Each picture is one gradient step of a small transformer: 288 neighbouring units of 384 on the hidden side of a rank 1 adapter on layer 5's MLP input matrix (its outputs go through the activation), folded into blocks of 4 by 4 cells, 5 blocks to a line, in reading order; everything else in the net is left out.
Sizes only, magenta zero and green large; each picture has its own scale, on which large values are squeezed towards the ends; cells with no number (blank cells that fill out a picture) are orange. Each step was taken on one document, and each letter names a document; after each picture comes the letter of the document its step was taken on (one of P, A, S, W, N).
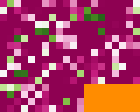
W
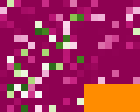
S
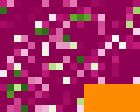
S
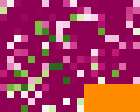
W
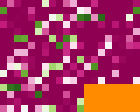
S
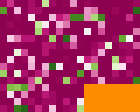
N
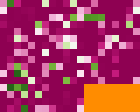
S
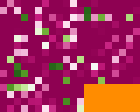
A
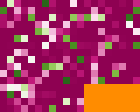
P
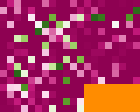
P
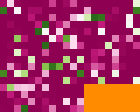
N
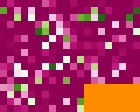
P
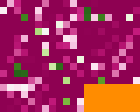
A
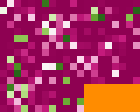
P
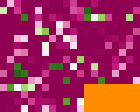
A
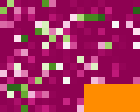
P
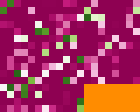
S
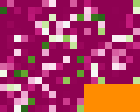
N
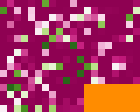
N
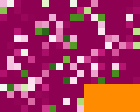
W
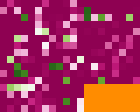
A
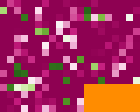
A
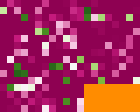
A
